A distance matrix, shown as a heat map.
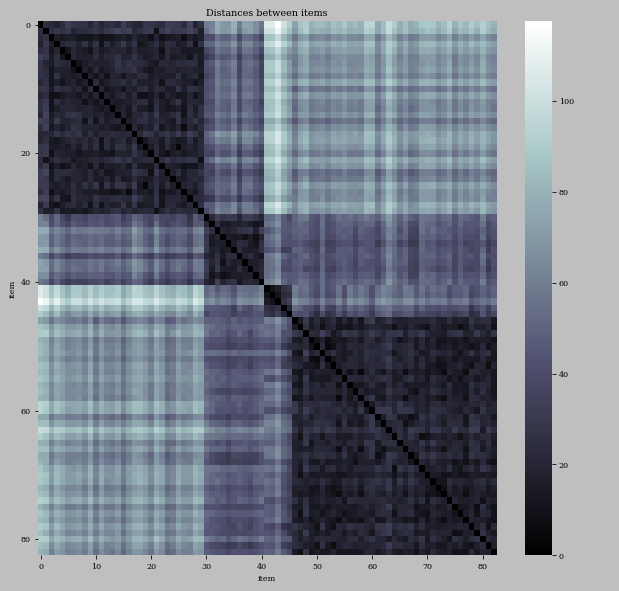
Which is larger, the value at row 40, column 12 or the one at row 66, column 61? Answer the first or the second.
the first
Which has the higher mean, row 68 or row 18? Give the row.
18
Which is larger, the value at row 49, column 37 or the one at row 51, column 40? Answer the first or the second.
the second
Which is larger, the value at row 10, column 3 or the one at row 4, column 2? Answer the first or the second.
the first
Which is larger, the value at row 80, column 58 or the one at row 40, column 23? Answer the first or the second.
the second
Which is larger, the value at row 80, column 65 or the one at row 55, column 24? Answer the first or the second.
the second
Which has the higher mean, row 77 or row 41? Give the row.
41
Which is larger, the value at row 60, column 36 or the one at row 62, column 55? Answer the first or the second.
the first
